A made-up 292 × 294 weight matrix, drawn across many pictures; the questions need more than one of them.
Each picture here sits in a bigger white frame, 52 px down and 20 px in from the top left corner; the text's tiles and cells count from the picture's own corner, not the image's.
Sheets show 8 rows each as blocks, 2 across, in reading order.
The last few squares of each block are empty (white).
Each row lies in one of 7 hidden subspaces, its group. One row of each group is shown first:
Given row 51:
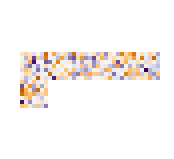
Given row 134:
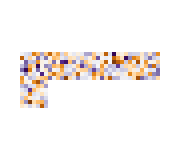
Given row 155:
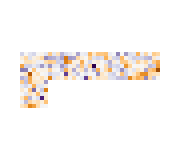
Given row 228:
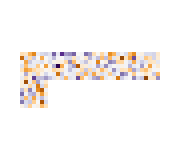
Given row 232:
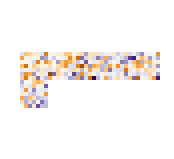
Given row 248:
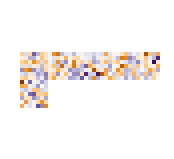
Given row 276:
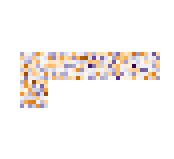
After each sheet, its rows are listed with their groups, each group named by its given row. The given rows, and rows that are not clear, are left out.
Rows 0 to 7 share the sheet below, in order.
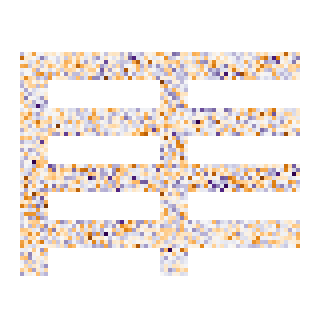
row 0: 232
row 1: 248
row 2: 228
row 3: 228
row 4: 276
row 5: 248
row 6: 155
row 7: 51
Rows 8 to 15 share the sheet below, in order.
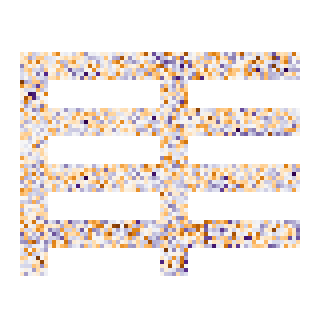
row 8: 248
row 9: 51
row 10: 248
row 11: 134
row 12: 248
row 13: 248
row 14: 228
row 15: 155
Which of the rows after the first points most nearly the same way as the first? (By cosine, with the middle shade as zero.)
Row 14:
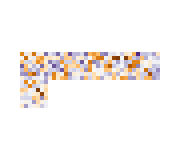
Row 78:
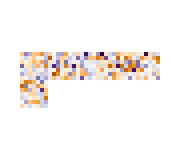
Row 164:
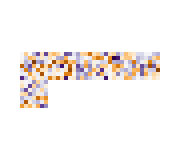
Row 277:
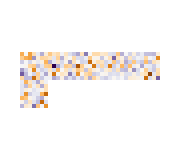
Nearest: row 78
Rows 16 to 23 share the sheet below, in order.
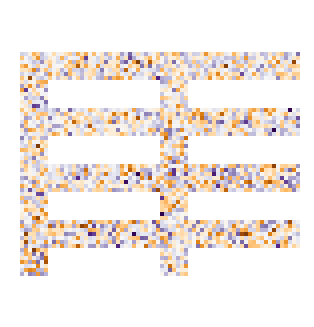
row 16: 232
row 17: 248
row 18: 228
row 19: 155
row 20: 232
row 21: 51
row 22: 276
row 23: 155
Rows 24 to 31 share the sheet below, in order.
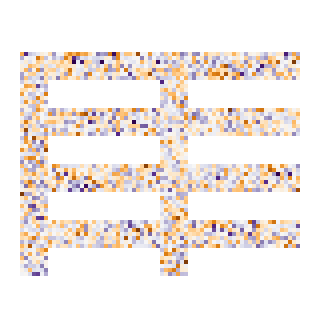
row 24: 276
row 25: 248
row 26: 276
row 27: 155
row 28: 248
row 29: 232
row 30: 232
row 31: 276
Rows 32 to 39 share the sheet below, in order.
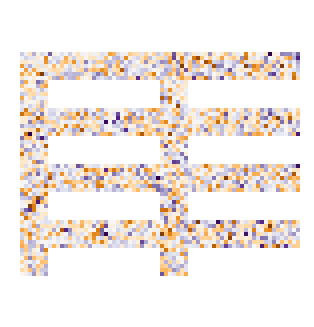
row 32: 134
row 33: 155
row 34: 232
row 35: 232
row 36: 248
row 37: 248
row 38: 155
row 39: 155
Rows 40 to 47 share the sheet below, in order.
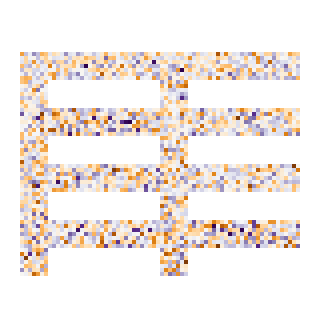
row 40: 248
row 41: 134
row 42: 134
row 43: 228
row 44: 228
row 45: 51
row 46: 232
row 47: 276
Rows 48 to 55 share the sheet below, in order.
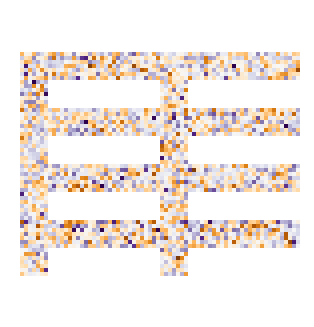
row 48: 276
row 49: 155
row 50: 248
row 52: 248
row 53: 134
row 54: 276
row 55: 228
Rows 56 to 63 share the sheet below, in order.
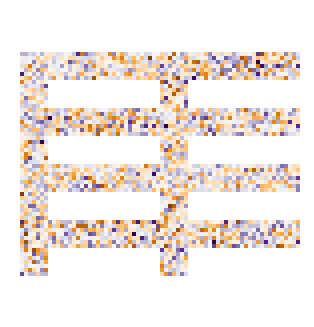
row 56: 134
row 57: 51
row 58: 51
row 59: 134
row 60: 248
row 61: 248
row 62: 276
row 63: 232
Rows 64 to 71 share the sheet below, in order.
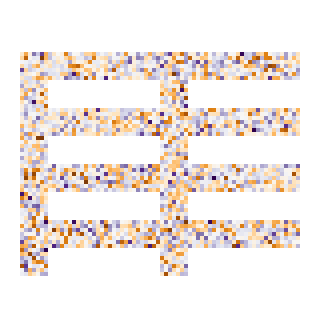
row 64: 228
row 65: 228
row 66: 232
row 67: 134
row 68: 51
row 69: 248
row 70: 51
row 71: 51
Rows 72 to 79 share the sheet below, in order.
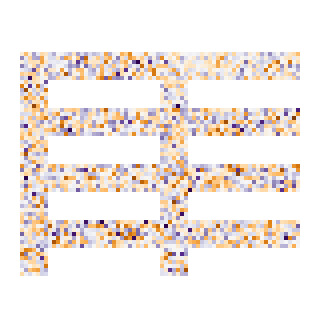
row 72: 232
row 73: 232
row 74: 134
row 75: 248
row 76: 276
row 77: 248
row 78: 228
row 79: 51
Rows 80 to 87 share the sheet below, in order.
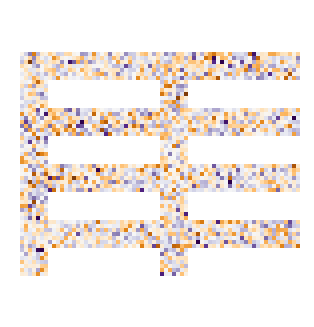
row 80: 134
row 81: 276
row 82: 134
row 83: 248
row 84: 248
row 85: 51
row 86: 232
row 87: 228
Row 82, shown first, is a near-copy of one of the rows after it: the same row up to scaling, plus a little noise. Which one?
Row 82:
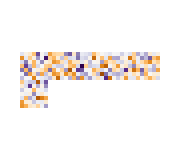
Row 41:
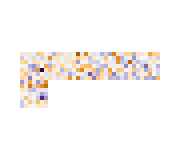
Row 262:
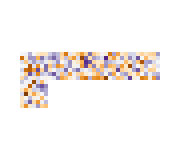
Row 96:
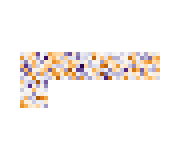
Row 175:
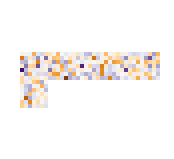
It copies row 96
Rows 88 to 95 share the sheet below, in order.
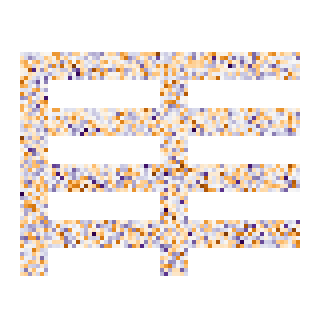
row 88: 248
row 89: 276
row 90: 248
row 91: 228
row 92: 248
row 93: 228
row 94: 134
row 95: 248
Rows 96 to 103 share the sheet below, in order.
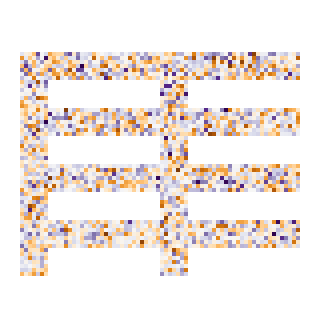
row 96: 134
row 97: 276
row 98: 134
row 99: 155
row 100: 248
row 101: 51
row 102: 155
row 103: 276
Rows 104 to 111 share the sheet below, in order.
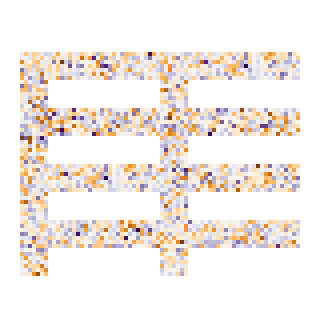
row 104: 155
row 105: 155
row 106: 51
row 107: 134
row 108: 155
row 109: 134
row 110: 232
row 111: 134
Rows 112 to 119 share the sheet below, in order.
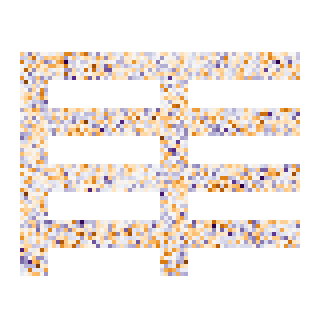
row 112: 155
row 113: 232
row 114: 248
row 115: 248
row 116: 155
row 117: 248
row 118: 51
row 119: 276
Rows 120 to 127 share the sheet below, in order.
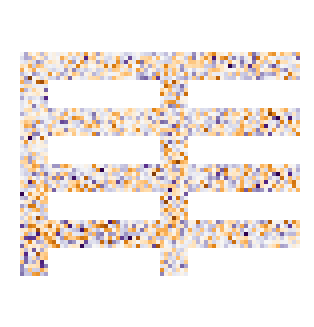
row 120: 232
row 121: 276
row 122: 51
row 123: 232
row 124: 248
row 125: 232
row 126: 134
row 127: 155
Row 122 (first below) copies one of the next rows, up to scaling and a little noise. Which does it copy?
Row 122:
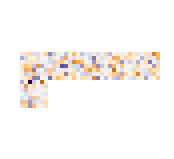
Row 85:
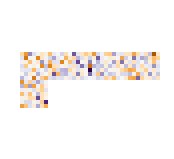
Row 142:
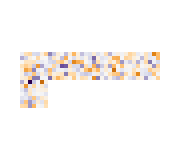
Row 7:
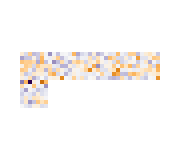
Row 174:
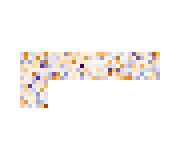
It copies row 142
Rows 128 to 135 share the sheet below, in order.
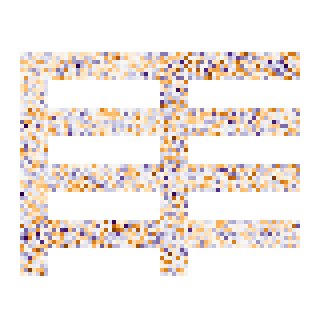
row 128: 228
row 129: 228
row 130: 134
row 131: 276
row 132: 248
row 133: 276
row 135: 51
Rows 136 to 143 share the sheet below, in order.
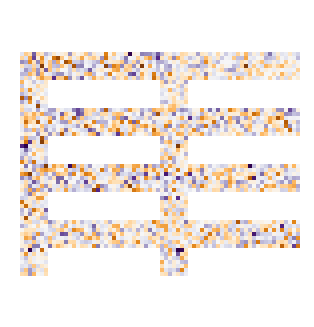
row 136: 155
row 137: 155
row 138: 51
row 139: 228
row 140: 51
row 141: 228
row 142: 51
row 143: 232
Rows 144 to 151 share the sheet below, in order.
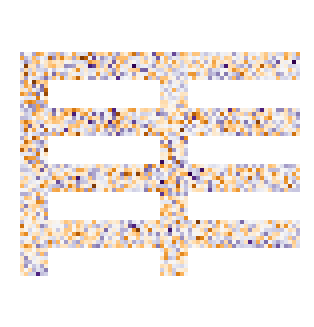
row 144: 276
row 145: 248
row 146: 276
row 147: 155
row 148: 228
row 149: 228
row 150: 232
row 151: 134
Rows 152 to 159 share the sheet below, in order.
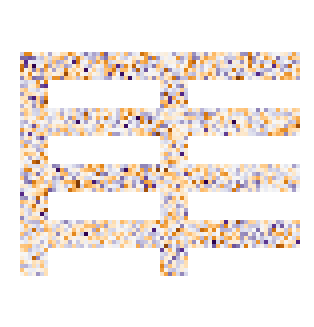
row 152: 51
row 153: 134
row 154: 232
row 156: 248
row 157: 51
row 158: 248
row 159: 232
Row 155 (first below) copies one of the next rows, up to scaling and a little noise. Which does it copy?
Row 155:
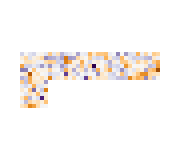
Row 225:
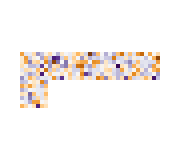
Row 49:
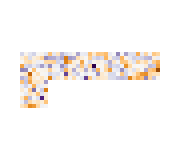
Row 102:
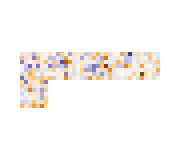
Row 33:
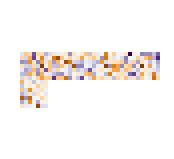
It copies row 49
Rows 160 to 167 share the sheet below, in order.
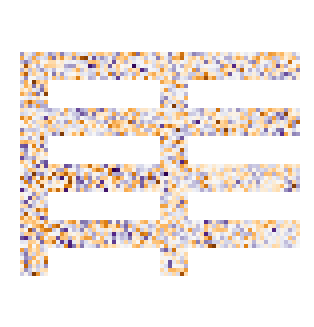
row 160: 276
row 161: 228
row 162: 51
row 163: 228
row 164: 134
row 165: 228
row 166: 134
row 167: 155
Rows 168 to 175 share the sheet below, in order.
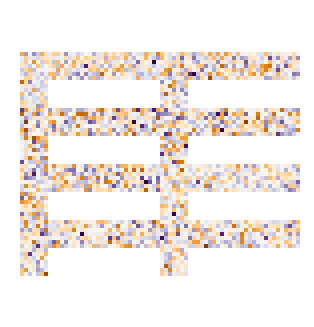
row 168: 248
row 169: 134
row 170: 276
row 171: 232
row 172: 51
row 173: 228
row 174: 51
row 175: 134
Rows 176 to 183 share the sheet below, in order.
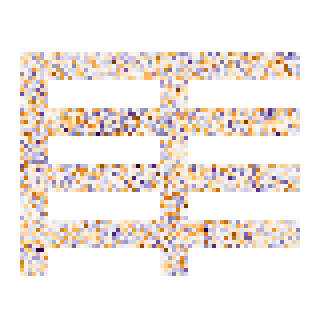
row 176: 228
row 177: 228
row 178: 232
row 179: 155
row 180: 276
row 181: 276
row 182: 232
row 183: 155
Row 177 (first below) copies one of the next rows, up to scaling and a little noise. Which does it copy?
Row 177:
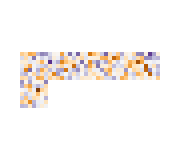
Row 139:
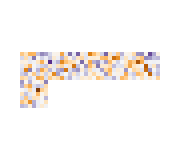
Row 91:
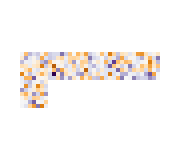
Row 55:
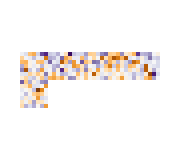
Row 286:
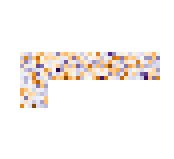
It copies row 139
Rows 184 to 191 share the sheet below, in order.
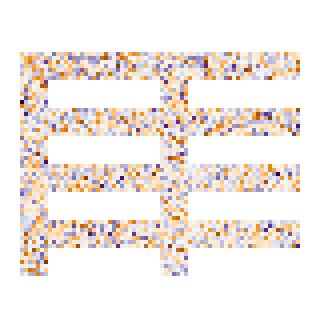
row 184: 51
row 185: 155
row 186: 51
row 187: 134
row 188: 248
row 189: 232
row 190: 276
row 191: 232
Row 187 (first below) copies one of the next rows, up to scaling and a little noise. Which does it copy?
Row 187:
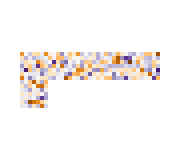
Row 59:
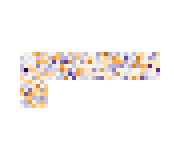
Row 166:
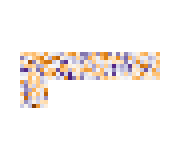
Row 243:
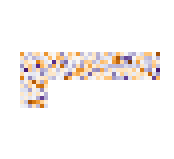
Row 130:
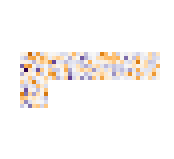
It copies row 243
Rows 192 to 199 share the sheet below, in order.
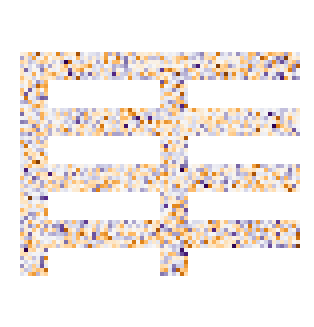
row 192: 134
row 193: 228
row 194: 232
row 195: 232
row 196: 51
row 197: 228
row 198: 155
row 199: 51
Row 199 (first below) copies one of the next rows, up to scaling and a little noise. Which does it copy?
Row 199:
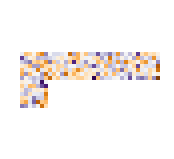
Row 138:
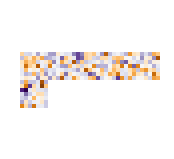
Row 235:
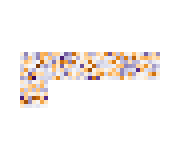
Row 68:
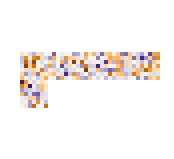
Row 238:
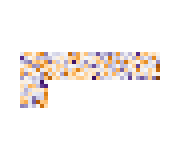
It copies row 238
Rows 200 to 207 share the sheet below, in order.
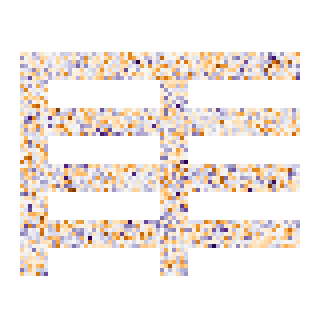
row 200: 232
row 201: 232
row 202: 134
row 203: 51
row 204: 155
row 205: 134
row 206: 155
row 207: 155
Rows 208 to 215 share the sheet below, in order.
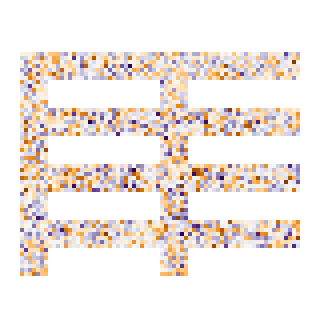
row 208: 134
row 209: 248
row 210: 276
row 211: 155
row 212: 232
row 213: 155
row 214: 155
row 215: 155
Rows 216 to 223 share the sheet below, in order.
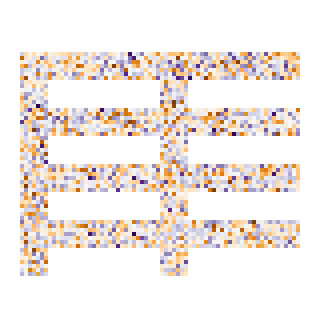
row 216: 232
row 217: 228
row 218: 228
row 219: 232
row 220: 276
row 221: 155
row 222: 276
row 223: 276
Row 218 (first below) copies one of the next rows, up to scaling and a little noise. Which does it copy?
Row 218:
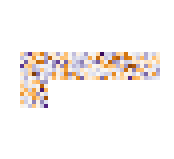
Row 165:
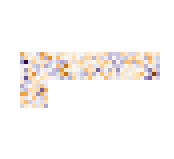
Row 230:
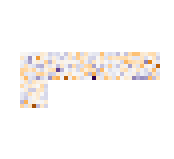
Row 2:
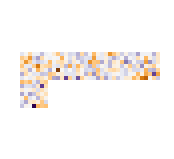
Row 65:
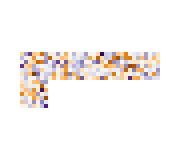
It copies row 65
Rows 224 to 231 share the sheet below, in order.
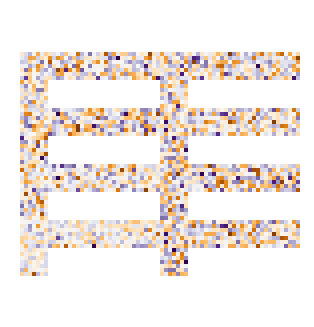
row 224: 228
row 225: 155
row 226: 248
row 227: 276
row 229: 134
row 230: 228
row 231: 276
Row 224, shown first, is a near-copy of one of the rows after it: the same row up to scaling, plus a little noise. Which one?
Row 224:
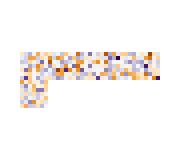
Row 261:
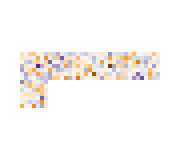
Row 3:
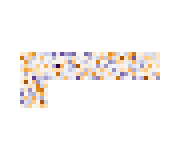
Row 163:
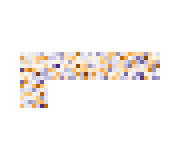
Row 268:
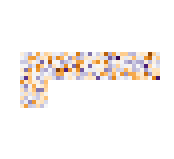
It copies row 268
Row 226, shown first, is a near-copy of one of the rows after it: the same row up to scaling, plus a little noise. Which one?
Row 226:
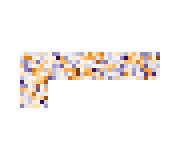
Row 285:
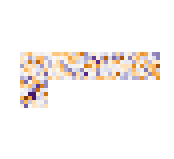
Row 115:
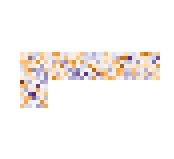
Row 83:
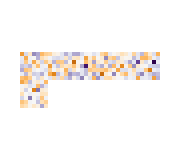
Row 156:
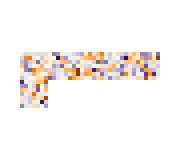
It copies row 156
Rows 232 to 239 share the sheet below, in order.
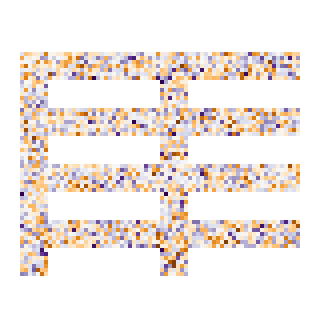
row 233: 134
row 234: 276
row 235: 51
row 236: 248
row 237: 155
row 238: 51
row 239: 248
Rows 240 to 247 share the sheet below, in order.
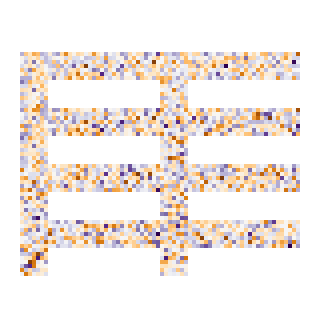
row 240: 248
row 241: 248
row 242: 248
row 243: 134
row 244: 232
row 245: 51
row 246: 248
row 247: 228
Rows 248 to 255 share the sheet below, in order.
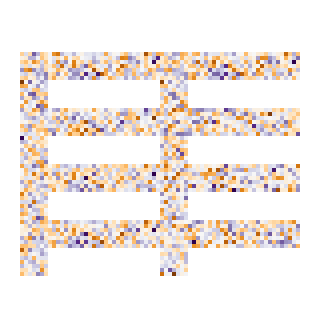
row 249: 248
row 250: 248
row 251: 228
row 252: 248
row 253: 232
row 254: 248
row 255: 228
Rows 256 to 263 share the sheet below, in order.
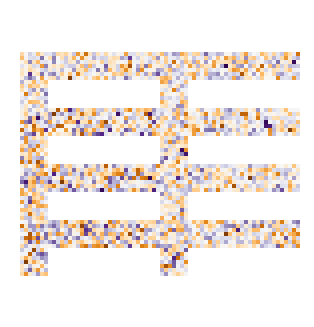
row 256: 134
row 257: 248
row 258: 134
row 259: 134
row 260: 134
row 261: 228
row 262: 134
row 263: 248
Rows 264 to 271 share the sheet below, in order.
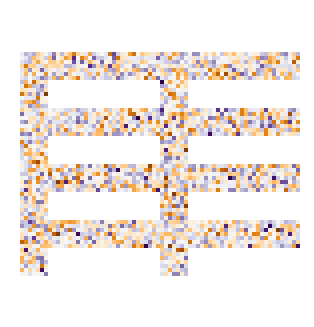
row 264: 276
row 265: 248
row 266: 232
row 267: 134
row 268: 228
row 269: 276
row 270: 228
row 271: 232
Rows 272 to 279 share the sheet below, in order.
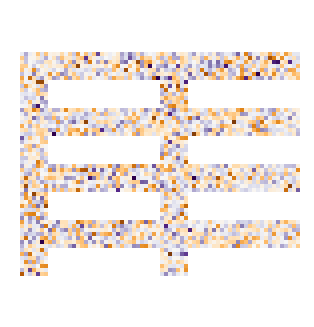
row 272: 232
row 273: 232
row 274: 248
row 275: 51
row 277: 228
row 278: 155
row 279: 51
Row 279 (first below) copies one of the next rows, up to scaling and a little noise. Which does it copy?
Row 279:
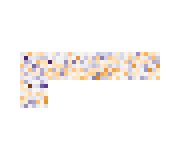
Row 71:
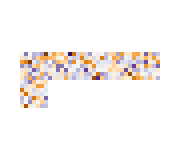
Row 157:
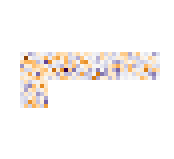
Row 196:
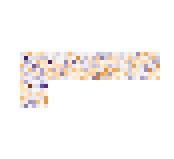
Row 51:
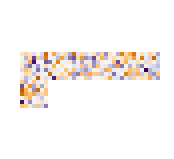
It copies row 196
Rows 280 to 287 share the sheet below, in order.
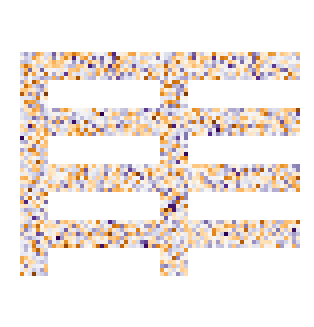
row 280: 276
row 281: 276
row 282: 248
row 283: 248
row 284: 232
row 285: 248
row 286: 228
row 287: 248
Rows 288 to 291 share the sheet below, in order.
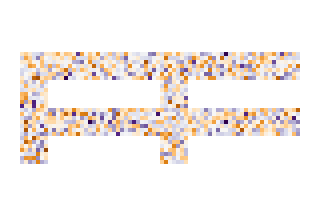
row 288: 228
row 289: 155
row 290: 276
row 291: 248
